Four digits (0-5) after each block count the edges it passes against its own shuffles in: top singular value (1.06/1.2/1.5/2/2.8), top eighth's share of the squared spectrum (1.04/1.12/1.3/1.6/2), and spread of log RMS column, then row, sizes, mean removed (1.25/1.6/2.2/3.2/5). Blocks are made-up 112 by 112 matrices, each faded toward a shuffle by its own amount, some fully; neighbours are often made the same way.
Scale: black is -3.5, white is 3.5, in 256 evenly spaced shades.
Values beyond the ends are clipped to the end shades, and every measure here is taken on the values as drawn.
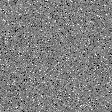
0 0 0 0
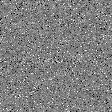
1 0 0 0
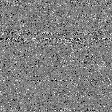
2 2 0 3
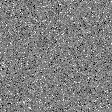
0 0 0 0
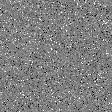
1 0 0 0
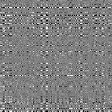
5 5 3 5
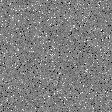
0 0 0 0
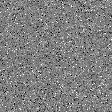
2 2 0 0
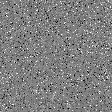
2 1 0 0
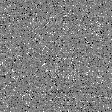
3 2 1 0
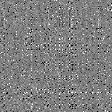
4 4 2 2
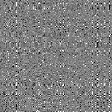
4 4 3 3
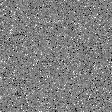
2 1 0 0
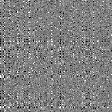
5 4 3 3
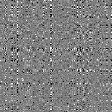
5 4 3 3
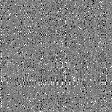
4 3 2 2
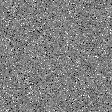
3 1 0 0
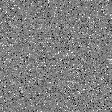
3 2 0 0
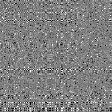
5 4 2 3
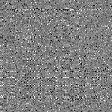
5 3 2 2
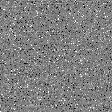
3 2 0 1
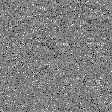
3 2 0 1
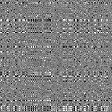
5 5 3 4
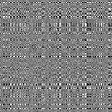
5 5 4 4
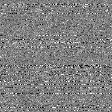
2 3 0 4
